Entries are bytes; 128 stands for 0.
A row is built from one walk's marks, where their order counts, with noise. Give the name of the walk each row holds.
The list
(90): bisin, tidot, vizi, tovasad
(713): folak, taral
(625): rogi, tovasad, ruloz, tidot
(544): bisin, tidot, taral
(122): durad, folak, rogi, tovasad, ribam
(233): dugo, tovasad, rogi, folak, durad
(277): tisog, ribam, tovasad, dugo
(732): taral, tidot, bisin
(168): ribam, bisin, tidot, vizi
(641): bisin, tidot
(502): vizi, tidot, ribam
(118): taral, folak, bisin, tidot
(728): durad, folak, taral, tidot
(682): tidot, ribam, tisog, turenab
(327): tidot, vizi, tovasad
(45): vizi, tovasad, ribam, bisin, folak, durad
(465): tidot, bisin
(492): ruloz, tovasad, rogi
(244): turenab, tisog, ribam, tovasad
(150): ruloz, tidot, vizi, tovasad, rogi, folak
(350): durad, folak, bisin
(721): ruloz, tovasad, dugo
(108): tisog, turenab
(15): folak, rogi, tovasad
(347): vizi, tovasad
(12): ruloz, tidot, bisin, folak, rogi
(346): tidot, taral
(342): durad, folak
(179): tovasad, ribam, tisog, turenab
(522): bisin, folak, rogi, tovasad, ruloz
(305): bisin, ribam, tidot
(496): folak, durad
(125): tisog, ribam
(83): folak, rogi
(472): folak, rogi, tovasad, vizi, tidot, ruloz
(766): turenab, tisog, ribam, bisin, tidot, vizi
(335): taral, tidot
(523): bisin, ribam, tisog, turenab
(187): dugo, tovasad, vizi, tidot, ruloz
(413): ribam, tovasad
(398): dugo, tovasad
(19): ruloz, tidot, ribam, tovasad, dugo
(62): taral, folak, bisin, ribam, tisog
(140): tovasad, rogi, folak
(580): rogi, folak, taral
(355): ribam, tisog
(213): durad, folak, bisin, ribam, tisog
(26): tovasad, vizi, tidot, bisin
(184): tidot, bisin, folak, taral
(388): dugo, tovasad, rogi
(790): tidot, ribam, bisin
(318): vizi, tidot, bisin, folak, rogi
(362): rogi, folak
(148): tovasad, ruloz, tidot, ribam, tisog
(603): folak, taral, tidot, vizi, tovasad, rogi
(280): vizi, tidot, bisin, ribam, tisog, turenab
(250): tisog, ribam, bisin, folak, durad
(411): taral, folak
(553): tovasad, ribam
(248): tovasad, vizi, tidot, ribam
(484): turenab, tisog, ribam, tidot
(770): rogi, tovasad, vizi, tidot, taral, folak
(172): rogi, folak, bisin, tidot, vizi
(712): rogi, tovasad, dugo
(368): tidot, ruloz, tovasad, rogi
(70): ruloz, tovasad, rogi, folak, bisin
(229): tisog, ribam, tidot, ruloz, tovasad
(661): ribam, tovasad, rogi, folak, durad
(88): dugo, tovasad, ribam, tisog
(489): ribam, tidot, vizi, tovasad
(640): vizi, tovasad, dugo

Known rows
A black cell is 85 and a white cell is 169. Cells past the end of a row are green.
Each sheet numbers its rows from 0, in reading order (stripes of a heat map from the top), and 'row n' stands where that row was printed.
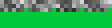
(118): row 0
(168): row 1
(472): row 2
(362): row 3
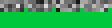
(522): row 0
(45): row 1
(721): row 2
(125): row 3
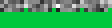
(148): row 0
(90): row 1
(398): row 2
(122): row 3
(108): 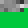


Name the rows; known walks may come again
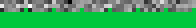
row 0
(88)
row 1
(398)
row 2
(502)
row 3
(229)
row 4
(305)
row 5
(411)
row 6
(413)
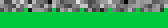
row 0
(62)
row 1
(721)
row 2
(732)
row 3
(15)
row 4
(280)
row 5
(641)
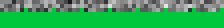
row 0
(90)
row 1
(496)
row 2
(248)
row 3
(148)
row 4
(213)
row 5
(790)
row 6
(277)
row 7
(168)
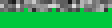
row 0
(45)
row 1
(766)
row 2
(26)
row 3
(523)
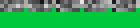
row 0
(553)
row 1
(347)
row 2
(712)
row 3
(661)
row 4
(492)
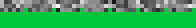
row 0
(713)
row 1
(184)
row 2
(388)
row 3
(108)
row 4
(625)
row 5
(140)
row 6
(244)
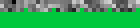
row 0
(318)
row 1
(355)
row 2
(122)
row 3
(362)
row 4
(472)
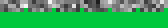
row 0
(682)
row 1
(335)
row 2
(522)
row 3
(770)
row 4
(125)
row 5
(118)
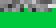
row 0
(544)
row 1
(484)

